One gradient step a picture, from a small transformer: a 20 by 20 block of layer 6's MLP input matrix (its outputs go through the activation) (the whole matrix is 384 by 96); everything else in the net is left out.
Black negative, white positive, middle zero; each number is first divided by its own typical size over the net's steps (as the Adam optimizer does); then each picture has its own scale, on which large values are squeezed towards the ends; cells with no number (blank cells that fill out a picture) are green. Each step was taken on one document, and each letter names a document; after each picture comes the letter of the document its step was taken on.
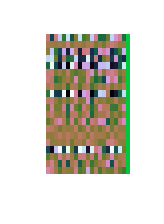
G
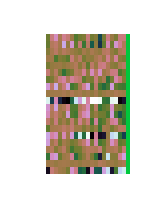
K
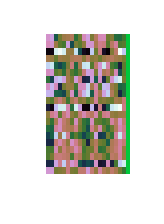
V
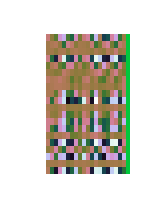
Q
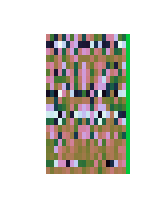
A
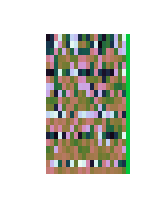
A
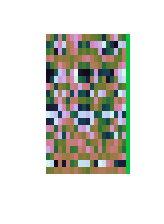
A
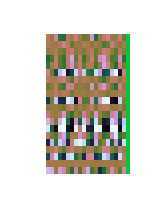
Q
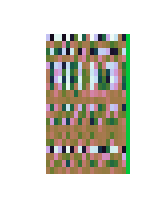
G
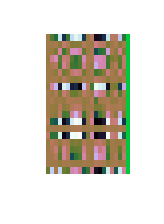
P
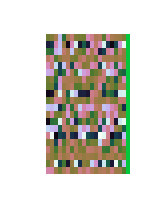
A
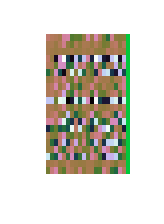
Q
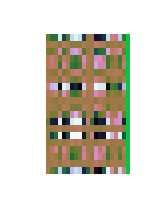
P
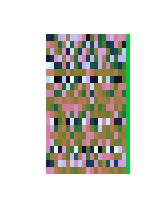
G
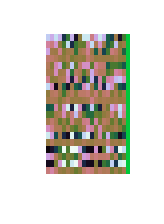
V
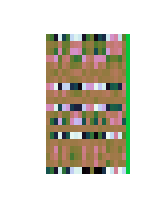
P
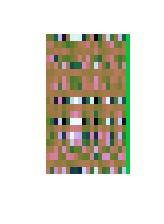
P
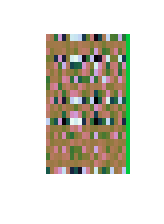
P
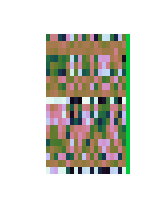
Q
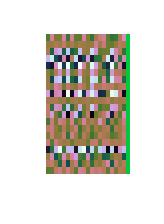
G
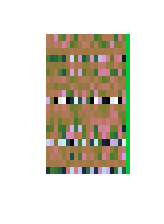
Q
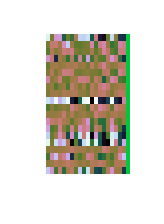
K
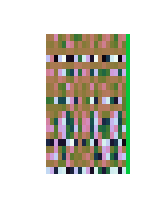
Q
